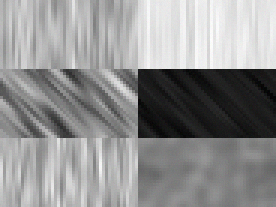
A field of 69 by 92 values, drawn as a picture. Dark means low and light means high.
It is made of 3 by 2 panels. Panel 1,1: high, streaked downward. Panel 1,2: very high, streaked downward, faint in contrast. Panel 2,1: middling, slanting down to the right, strong in contrast. Panel 2,2: very low, slanting down to the right, faint in contrast. Panel 3,1: high, streaked downward. Panel 3,2: middling, blotchy, faint in contrast.
